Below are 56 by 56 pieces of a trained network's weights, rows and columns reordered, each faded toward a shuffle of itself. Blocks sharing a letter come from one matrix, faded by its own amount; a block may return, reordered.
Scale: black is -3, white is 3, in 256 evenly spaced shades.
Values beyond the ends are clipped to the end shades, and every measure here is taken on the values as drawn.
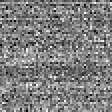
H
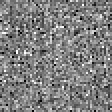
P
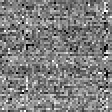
H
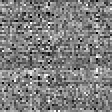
H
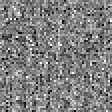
P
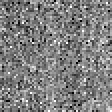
P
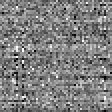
H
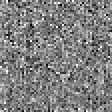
P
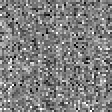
P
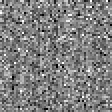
P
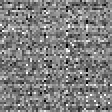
H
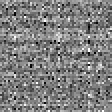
H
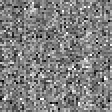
P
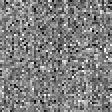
P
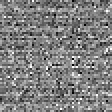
H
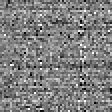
H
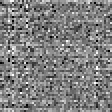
H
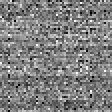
H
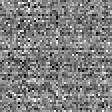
H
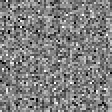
P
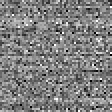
H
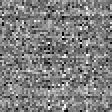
H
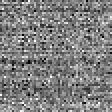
H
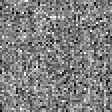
P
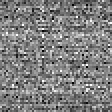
H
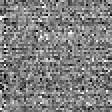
H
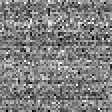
H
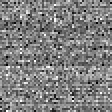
H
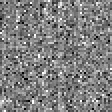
P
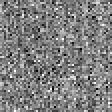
P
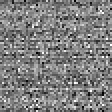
H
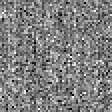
P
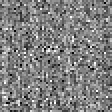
P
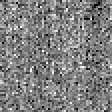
P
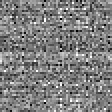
H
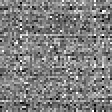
H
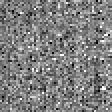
P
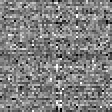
H
